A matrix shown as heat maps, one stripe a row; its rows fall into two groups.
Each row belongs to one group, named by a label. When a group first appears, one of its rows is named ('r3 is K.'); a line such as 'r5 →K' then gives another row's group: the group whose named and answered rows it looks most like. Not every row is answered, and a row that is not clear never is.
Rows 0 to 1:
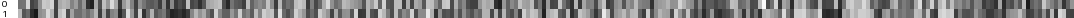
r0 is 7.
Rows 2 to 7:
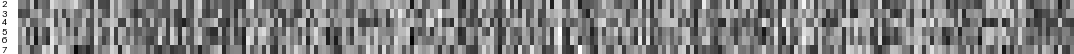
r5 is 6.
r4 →7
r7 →7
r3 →6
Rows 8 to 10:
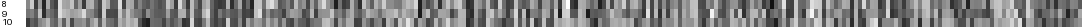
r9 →6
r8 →6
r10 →6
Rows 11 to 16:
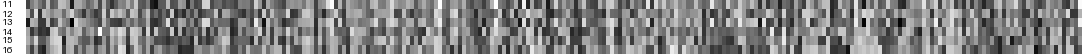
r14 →7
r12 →7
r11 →6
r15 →7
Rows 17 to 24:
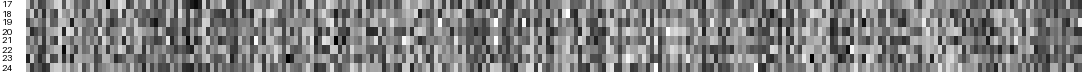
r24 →7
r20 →7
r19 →6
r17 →7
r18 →6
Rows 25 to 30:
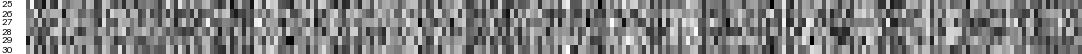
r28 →7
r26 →7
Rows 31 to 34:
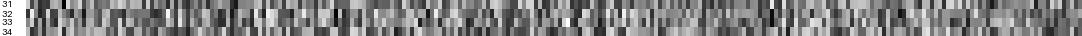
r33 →6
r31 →7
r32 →6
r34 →7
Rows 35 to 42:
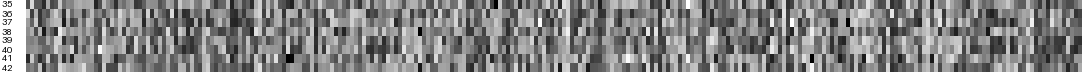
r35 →6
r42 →6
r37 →7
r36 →7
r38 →6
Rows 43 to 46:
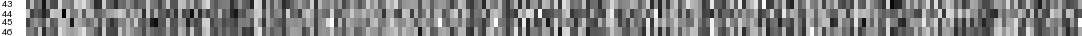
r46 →6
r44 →7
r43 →6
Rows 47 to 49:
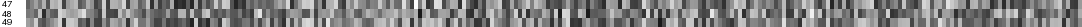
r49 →7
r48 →6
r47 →7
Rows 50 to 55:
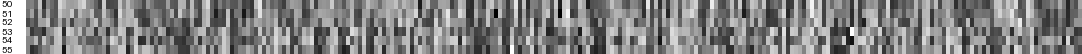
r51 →6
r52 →6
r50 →6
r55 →7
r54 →7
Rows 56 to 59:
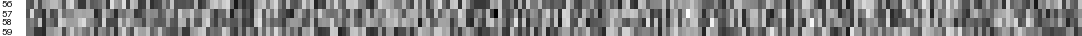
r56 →7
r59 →7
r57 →6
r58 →6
